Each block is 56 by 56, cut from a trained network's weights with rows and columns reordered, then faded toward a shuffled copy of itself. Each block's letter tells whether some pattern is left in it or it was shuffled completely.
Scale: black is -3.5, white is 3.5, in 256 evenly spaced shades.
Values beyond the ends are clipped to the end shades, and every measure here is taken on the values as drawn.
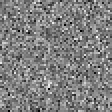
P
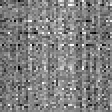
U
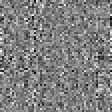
U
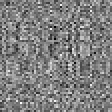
U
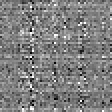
U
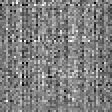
U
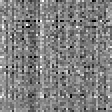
U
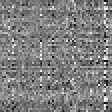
U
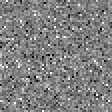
P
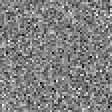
P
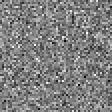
P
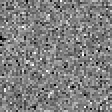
P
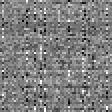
U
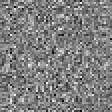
U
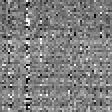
U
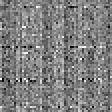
U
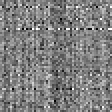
U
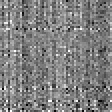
U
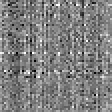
U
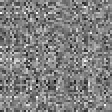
U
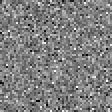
P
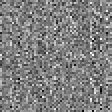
U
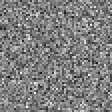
P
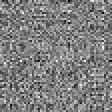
U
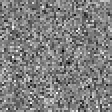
P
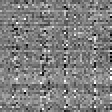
U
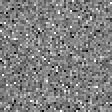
P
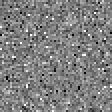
P
